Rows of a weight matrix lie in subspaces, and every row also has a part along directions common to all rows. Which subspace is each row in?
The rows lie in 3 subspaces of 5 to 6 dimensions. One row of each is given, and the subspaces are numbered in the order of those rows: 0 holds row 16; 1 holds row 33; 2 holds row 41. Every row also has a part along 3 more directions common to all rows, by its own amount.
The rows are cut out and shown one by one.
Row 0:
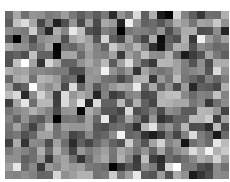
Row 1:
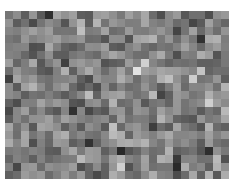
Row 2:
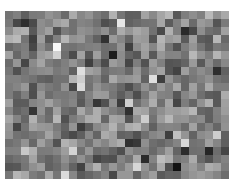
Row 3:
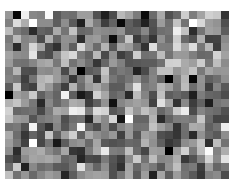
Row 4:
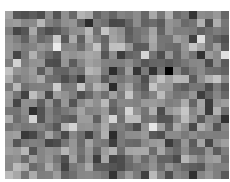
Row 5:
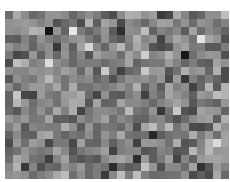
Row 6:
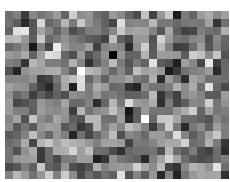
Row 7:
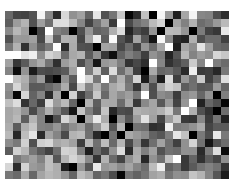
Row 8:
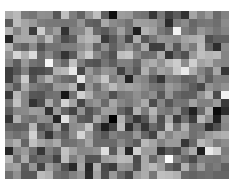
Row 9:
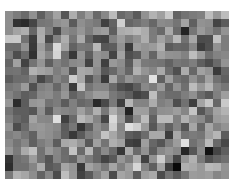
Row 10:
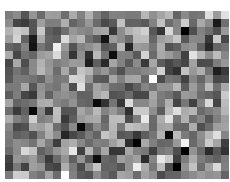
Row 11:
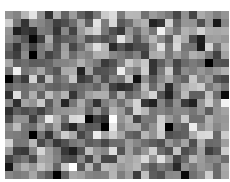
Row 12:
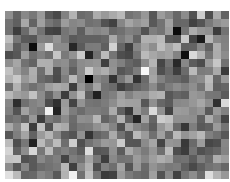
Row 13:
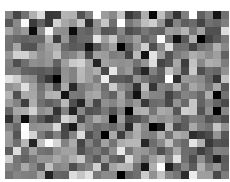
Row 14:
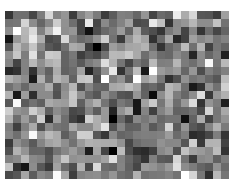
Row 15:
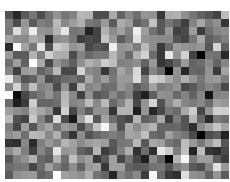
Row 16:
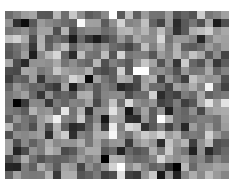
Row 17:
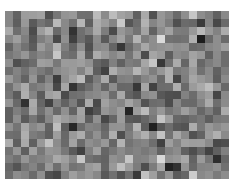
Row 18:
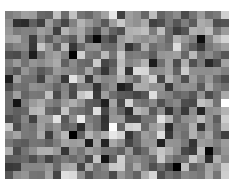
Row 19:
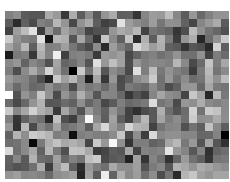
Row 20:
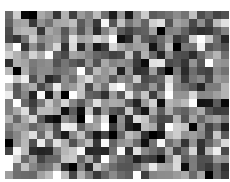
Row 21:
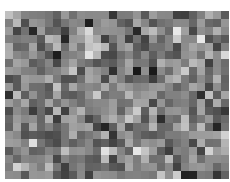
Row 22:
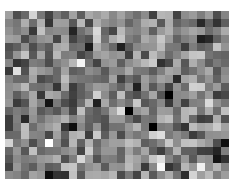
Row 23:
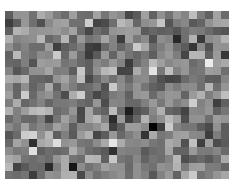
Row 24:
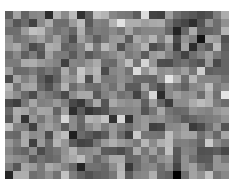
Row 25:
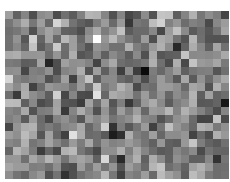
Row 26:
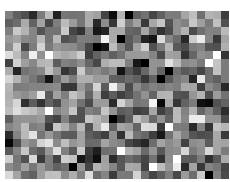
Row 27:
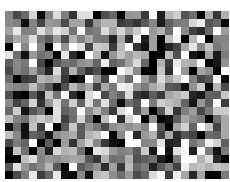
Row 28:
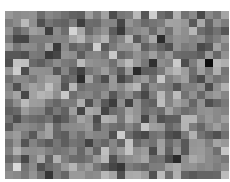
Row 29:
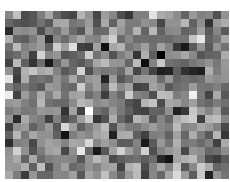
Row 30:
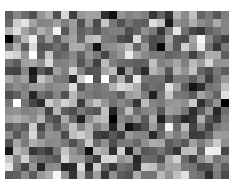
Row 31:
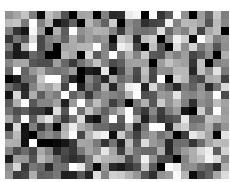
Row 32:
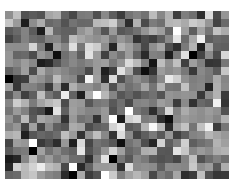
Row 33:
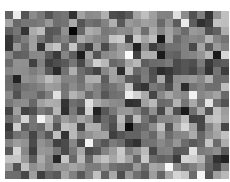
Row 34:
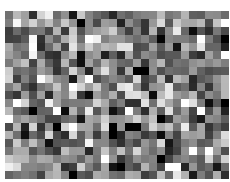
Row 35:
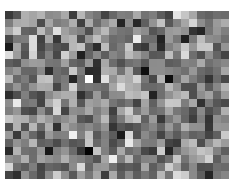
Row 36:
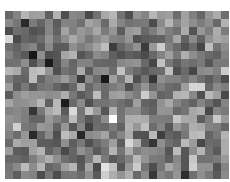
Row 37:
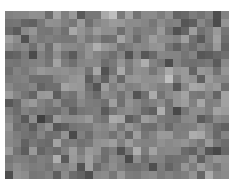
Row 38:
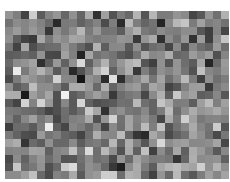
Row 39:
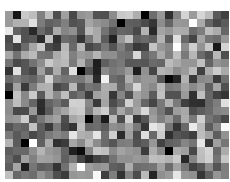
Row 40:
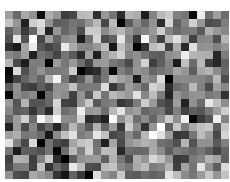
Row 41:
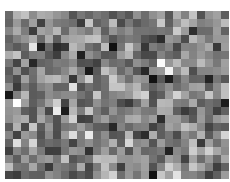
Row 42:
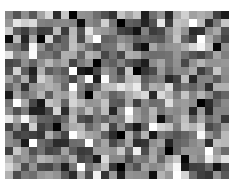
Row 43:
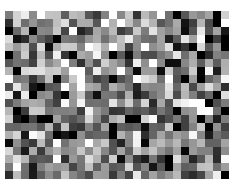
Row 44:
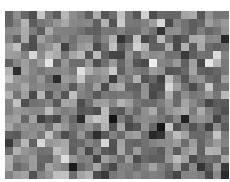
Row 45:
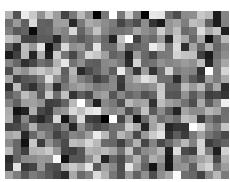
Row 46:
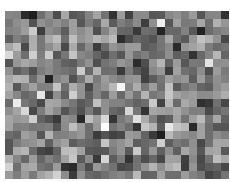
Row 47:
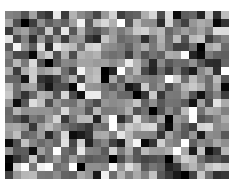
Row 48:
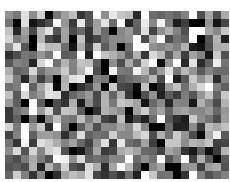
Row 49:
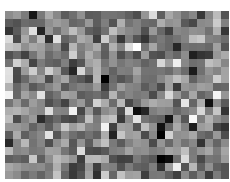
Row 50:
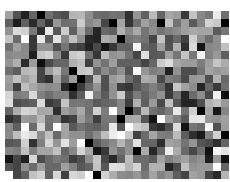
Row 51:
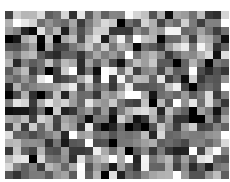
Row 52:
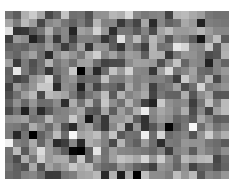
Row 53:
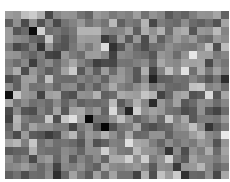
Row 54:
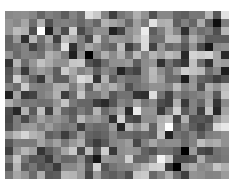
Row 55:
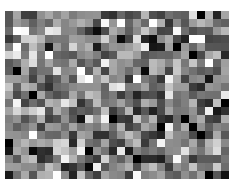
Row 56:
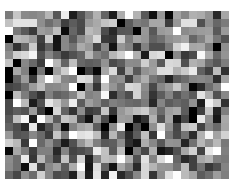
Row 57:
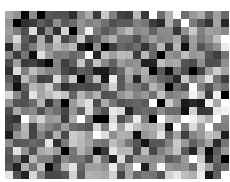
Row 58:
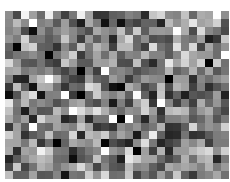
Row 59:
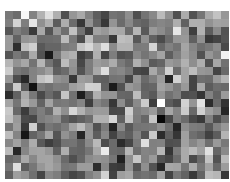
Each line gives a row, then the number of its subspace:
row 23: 2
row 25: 0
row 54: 0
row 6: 0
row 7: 0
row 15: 2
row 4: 2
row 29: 1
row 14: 2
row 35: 2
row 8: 2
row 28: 0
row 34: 1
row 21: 2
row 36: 2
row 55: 2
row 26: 1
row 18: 0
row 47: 2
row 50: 1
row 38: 0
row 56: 2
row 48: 0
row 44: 0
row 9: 0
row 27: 2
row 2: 0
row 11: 2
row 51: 1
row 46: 1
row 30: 2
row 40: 0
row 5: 0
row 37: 1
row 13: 0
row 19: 2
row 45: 1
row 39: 1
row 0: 0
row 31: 0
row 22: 0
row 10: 0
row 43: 1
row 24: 1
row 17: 0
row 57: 1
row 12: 2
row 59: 1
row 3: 1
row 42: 1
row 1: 1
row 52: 0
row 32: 2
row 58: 1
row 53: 2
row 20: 1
